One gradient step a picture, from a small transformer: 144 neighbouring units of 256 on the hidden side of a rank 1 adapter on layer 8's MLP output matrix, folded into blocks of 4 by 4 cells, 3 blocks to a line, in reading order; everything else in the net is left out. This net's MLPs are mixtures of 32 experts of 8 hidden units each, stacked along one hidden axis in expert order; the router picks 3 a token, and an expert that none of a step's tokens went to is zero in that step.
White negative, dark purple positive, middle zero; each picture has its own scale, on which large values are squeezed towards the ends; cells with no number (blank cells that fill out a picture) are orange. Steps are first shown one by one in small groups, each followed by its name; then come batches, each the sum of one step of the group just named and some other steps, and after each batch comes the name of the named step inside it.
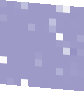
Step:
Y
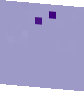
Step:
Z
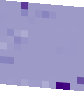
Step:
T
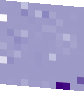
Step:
T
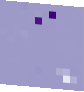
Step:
Z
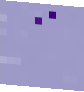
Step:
Z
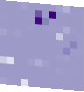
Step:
Y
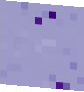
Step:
T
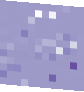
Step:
Y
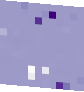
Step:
T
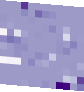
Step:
T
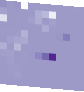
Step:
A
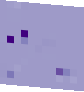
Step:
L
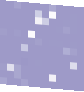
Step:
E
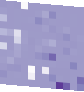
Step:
A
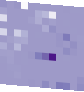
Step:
A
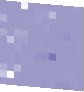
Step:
A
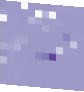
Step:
A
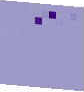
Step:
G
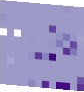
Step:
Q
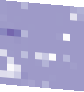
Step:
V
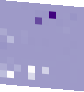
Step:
G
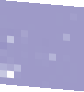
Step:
V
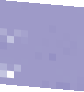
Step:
Q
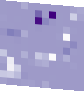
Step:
V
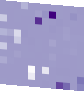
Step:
G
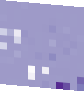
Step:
Q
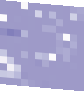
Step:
V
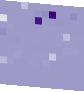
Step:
G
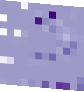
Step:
Q
